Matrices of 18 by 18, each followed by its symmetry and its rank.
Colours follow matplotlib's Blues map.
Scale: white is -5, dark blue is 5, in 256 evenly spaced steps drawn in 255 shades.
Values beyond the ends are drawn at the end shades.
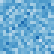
symmetric, full rank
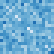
symmetric, full rank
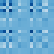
symmetric, rank one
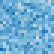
neither, full rank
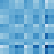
symmetric, rank one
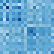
symmetric, rank three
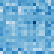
neither, rank three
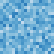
symmetric, full rank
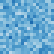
neither, full rank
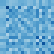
symmetric, rank three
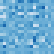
neither, rank three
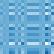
neither, rank one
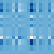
neither, rank one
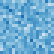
neither, full rank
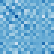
symmetric, rank three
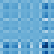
symmetric, rank one
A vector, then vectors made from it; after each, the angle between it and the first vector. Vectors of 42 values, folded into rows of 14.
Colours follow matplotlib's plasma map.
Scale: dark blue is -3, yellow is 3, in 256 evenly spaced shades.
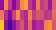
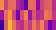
nearly opposite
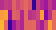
partly aligned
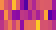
partly opposed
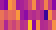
orthogonal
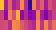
orthogonal
